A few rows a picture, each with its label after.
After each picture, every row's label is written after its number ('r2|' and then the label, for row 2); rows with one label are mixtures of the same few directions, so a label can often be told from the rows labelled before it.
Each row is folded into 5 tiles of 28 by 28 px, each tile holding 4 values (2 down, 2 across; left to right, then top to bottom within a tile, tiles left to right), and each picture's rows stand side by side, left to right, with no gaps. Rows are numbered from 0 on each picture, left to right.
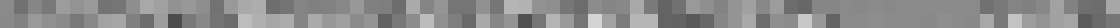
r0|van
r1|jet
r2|jet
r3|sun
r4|jet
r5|sun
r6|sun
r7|jet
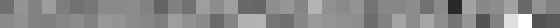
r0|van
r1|van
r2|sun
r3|sun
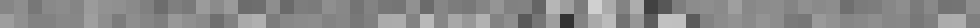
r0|sun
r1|van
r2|van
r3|jet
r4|sun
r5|sun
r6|van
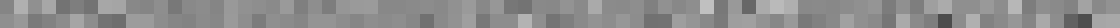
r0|van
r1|sun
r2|van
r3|sun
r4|sun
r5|van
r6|sun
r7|sun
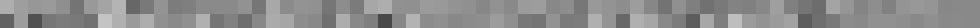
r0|jet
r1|jet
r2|sun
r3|van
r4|jet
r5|jet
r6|van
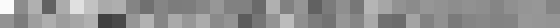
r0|van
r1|jet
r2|sun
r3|jet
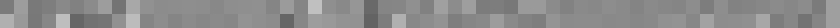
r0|jet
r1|jet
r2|sun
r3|van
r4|van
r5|jet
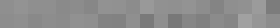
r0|van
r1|jet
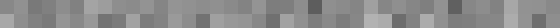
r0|sun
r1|jet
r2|sun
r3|sun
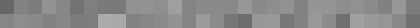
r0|van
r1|sun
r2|jet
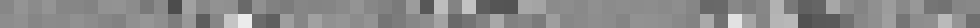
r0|van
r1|sun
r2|jet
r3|van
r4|jet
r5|jet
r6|sun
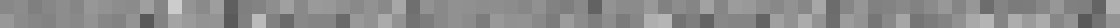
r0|sun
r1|sun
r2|jet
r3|jet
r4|sun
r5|jet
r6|jet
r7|jet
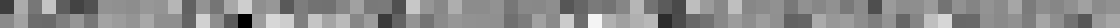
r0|van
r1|sun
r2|jet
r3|sun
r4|jet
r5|sun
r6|sun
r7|sun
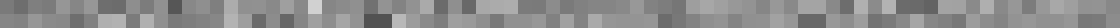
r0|van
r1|sun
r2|sun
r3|van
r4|jet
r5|van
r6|van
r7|van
